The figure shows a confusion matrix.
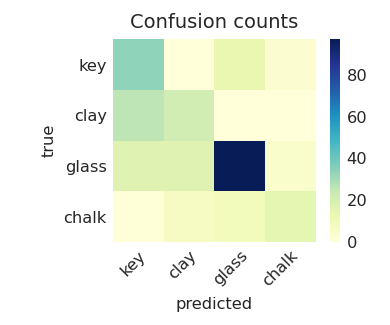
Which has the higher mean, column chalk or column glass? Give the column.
glass
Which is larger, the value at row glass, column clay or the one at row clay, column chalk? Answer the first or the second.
the first
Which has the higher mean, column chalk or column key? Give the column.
key
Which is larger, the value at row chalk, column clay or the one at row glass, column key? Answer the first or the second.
the second
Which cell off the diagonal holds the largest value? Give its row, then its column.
clay, key
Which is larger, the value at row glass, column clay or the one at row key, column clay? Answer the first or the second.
the first
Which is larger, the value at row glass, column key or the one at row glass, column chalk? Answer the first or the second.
the first
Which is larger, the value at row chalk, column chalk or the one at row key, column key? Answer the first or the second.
the second
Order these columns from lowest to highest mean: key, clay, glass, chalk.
chalk, clay, key, glass
